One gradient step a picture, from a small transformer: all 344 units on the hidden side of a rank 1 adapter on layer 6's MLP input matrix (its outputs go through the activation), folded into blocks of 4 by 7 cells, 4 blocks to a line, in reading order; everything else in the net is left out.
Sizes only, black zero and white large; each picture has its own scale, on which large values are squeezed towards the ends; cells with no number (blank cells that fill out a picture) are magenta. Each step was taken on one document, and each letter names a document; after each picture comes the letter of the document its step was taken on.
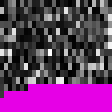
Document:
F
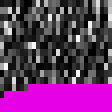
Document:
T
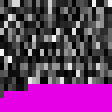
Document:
F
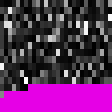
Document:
T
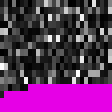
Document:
T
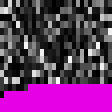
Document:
F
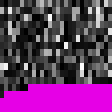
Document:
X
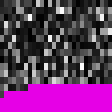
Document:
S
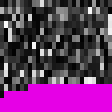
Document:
X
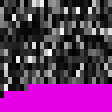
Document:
S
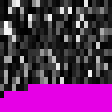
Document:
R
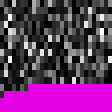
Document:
F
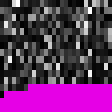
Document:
R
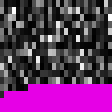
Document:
X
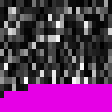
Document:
T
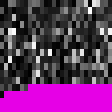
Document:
F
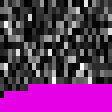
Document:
X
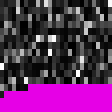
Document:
T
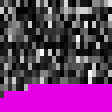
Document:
R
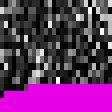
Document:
F
